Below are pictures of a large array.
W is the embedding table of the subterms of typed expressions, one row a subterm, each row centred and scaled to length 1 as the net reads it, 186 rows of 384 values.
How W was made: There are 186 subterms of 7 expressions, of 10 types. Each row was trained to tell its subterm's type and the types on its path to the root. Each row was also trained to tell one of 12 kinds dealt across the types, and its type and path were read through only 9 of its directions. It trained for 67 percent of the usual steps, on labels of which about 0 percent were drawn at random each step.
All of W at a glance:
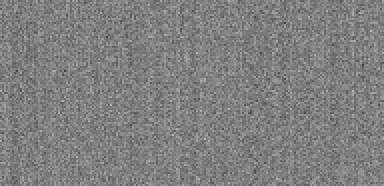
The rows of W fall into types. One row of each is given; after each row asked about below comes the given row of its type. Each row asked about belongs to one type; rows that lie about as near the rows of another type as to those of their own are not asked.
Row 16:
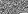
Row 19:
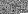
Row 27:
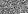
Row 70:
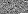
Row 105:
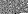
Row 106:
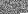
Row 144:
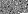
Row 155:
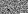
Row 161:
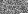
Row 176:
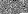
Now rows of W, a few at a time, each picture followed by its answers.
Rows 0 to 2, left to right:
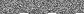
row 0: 19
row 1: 19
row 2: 161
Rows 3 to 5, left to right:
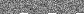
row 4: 144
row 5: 19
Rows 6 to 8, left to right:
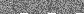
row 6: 70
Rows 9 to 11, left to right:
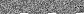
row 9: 19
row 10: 27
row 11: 155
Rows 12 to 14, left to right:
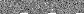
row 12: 16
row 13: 176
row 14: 106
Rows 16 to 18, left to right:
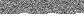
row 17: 161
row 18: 161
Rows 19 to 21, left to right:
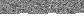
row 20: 176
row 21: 106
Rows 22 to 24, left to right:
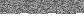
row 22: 106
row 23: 155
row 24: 155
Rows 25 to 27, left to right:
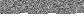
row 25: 27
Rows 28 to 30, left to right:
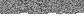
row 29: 70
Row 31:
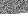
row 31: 176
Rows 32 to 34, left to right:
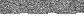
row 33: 16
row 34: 70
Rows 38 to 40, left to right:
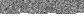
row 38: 16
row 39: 105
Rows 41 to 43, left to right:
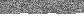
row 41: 16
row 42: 105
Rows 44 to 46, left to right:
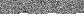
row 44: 155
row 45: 27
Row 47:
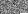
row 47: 176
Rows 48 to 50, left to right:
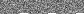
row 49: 155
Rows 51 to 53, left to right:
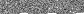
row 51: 106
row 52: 27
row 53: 70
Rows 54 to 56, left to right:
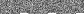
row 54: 155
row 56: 106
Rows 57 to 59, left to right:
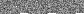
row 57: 144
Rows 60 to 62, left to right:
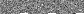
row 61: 155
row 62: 106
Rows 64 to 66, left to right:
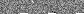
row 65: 19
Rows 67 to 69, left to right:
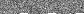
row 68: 27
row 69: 19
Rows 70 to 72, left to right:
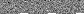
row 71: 161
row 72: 16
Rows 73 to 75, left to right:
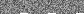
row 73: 176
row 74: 161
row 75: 19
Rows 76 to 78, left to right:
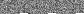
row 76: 105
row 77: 16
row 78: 161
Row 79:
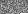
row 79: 70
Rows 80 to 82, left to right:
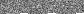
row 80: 70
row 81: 27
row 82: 144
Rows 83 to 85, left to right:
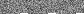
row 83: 176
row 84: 16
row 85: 144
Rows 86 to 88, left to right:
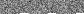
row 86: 105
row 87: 144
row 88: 70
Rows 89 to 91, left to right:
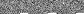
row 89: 106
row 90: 176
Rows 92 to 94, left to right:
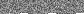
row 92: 155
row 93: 176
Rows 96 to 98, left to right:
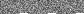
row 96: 176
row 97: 155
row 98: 70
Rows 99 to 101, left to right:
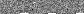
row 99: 144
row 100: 19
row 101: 16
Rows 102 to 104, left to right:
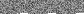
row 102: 176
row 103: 176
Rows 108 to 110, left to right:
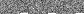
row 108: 70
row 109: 155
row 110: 144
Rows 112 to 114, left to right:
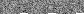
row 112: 106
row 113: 106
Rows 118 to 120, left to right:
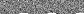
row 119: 70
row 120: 106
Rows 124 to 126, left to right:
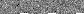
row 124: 19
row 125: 155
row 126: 161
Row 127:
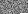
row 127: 106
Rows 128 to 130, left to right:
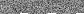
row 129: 144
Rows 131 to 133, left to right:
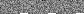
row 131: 155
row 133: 70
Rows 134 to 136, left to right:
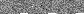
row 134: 70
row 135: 16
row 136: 176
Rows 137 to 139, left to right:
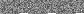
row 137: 144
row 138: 161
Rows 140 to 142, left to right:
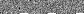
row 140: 27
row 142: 106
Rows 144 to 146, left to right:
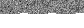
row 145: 176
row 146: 19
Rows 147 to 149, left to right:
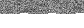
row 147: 155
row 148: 144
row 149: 105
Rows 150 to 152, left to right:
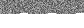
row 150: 105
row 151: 70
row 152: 19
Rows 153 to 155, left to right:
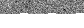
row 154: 106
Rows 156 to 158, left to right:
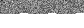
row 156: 161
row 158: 70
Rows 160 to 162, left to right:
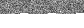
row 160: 19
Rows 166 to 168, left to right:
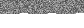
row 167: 161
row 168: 106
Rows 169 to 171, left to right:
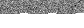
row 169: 16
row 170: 144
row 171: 176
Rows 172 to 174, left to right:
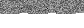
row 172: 16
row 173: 176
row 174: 176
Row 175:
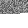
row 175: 144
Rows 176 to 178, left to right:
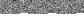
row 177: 19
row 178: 106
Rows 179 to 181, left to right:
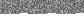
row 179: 106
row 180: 176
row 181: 106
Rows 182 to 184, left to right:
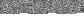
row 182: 16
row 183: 16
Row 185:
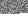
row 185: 105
